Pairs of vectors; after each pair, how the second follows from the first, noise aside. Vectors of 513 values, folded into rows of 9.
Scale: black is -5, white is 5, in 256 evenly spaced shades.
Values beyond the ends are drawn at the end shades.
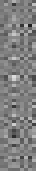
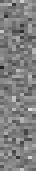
shuffled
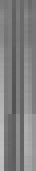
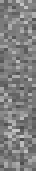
shuffled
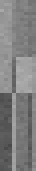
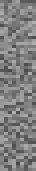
shuffled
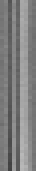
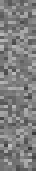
shuffled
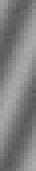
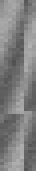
wrapped around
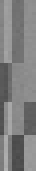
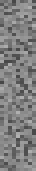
shuffled
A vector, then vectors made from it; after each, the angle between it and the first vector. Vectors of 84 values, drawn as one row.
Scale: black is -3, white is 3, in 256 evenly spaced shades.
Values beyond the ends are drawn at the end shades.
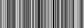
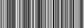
nearly parallel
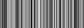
nearly opposite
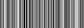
partly aligned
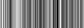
partly aligned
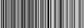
orthogonal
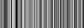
partly opposed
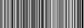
orthogonal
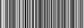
partly aligned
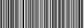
orthogonal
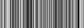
orthogonal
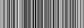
partly aligned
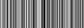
orthogonal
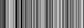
partly opposed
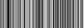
partly aligned
